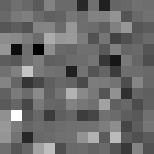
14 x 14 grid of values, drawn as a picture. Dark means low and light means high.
Mirror symmetry: none. Histogram: heavy tails on both sides. Stripes: none.
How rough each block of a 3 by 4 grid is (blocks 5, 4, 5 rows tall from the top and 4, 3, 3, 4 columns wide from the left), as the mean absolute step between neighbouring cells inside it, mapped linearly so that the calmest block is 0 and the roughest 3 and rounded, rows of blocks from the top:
2010
2111
3021
